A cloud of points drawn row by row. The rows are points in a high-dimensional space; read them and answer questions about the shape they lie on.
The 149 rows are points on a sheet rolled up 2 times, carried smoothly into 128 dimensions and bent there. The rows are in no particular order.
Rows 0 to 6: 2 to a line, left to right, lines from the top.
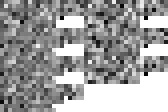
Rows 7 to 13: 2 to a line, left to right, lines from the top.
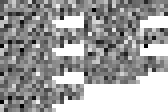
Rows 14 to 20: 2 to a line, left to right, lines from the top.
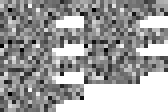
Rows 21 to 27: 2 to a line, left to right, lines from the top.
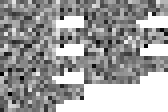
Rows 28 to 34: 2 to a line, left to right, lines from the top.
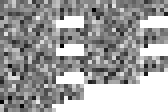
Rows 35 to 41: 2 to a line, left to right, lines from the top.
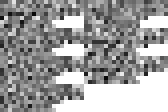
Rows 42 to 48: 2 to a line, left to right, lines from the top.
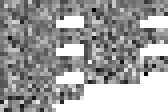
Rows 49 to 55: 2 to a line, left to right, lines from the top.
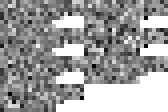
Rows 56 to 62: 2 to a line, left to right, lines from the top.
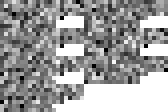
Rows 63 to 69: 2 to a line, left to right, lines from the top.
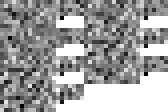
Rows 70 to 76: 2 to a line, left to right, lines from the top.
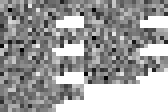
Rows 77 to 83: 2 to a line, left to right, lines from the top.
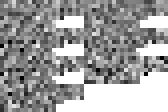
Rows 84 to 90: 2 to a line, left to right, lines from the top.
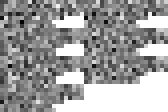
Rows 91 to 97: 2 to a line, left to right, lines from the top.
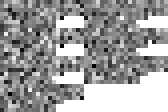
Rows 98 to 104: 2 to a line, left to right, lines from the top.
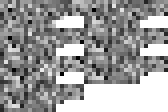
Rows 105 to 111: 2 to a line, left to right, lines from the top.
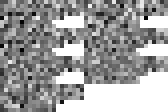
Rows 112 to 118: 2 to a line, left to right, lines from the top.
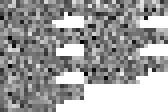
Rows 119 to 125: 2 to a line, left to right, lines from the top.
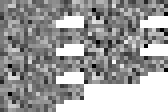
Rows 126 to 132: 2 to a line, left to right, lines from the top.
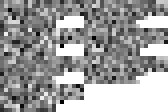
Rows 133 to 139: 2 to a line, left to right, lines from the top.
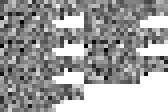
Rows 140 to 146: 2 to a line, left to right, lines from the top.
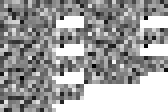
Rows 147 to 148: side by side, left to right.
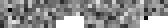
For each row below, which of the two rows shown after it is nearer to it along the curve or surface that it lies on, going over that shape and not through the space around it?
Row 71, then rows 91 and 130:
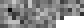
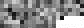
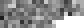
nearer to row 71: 130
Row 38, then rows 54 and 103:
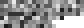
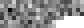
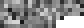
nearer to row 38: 103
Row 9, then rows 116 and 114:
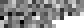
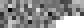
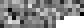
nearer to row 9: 116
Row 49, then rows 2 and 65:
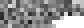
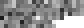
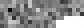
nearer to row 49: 2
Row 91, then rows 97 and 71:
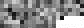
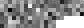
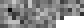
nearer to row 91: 97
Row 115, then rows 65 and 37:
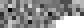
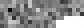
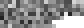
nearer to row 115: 37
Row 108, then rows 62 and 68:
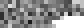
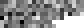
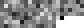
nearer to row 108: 62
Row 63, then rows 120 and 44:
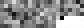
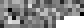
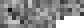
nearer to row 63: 120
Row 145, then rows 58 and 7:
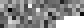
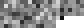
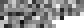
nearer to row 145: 58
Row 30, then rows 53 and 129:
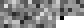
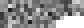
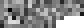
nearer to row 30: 129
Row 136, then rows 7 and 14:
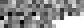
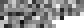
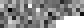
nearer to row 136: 7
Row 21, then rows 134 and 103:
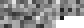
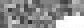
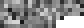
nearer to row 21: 103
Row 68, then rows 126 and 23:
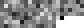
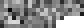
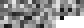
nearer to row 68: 126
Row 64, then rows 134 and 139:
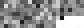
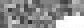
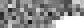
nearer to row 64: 134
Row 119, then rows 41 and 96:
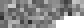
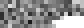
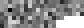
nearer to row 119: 96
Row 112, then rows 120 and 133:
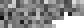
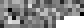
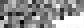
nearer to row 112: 133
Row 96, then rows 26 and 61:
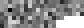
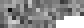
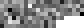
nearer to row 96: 61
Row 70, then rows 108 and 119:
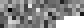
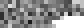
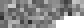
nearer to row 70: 108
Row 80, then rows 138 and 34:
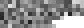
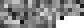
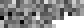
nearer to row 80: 34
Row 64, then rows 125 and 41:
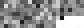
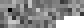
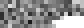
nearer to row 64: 125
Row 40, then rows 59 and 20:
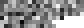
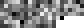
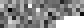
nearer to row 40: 59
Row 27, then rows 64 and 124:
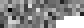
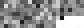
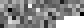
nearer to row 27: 124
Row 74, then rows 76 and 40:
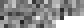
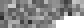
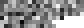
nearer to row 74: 76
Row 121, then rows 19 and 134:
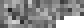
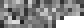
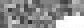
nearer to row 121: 134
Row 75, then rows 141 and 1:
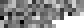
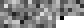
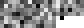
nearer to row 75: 1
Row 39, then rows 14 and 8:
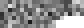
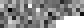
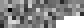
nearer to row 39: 14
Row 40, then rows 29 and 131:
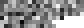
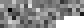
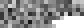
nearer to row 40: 131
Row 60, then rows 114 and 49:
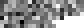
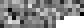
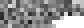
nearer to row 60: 49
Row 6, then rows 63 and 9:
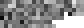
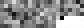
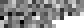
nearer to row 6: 9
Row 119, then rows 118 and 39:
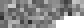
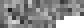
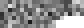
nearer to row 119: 118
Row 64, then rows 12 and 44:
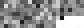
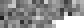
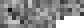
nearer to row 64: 12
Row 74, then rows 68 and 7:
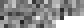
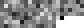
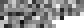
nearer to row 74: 68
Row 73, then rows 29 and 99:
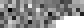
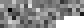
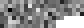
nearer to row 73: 99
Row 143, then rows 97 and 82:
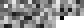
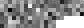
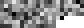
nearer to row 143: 82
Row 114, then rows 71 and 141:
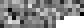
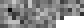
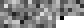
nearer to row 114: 141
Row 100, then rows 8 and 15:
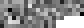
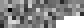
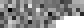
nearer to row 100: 8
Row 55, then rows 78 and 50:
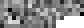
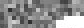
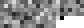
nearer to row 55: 50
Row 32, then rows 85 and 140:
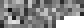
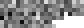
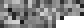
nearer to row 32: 140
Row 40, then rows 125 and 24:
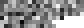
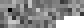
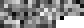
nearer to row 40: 24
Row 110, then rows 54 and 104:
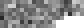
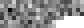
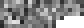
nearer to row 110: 54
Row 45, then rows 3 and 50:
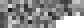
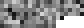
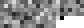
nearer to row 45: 3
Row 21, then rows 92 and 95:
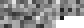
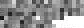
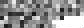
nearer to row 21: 92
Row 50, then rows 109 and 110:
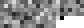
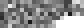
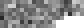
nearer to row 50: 110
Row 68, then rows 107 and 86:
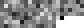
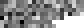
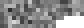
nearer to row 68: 86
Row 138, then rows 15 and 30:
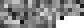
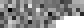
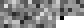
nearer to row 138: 30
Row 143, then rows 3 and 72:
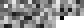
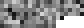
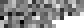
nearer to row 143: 72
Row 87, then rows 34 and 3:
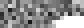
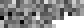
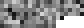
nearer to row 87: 34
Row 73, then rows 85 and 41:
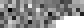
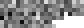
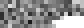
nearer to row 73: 41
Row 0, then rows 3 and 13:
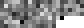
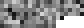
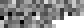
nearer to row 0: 3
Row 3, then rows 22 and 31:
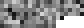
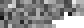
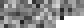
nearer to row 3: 31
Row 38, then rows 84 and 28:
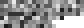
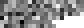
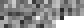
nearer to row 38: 84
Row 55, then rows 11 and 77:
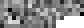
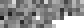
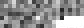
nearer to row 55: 77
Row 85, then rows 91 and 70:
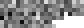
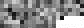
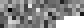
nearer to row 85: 70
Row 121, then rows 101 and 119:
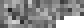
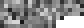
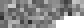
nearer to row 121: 119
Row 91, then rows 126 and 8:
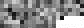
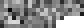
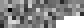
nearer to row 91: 126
